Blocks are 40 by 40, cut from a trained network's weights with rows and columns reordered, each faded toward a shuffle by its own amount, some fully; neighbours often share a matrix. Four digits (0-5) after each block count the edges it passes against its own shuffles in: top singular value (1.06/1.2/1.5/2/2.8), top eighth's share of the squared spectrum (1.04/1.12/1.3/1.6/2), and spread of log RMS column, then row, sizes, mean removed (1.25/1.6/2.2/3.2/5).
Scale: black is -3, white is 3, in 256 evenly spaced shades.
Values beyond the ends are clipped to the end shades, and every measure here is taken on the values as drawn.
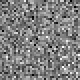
1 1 0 0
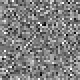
2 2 0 0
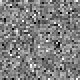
1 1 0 0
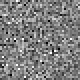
0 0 0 0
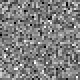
0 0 0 0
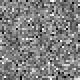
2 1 0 0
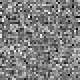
2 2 1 0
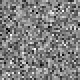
0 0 0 0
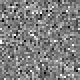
0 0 0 0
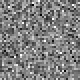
0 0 0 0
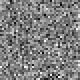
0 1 0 0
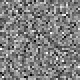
0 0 0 0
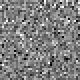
1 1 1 0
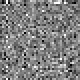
3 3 1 1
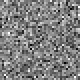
0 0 0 0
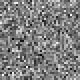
0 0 1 0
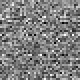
3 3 0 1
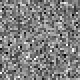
0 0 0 0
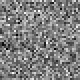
2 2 0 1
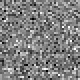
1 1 0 0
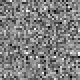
2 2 0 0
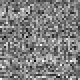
2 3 0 1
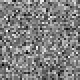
2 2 0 1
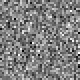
1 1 0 0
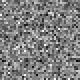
2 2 0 1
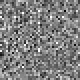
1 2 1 1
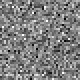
0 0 0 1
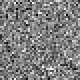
1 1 0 0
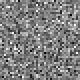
1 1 1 0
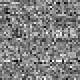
3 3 0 1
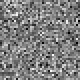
2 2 0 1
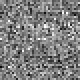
3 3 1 2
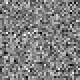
2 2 0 1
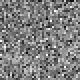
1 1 0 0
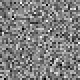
0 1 0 0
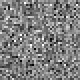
2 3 1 1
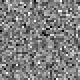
0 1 0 0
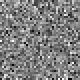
1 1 0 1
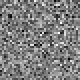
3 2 0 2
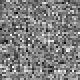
3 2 0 1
